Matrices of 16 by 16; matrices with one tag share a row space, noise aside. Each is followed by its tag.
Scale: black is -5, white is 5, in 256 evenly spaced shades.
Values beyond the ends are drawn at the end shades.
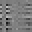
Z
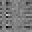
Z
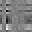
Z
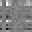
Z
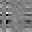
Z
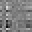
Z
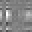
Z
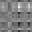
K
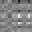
K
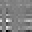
Z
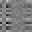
Z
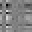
Z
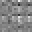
K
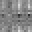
K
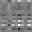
K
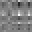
K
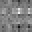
K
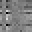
Z
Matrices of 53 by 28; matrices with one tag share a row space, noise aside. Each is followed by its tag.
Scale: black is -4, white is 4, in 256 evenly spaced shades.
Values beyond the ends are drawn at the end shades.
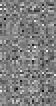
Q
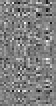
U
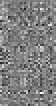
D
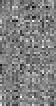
Q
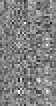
U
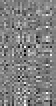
U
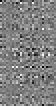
Q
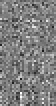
Q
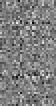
Q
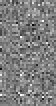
Q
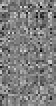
D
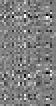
U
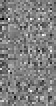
D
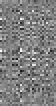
Q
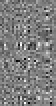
U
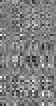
Q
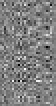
U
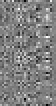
U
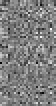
D
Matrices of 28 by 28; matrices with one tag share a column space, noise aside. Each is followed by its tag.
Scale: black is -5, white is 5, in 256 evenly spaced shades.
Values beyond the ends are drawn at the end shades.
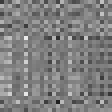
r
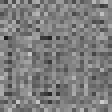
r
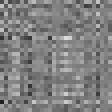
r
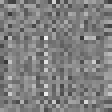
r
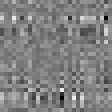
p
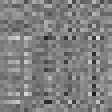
r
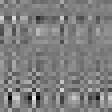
p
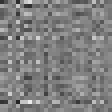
r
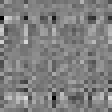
p
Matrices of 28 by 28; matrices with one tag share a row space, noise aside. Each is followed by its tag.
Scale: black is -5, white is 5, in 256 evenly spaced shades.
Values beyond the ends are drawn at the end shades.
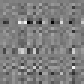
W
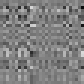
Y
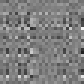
Y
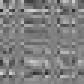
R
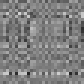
Y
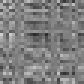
R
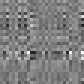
Y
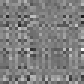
Y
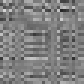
R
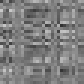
R
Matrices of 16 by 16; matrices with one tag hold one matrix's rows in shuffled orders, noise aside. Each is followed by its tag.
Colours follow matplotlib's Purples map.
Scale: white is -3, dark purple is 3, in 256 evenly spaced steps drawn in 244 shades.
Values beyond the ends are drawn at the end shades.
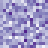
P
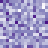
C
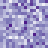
P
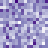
C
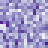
C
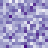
P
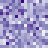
C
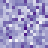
P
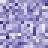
C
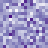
P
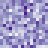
P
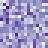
C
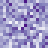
P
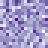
C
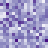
C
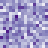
C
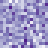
P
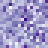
P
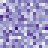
C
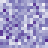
C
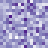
P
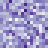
P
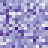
C
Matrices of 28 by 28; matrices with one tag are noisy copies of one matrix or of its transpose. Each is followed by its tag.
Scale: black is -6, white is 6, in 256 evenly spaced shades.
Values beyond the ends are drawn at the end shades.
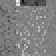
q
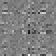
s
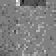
q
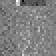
q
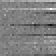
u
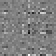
s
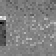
q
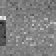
q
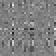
s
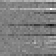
u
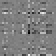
s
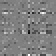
s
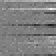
u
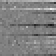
u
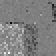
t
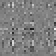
s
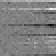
u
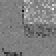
t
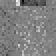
q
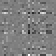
s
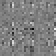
s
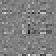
s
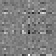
s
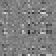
s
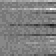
u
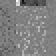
q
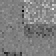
t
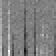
u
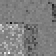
t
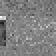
q
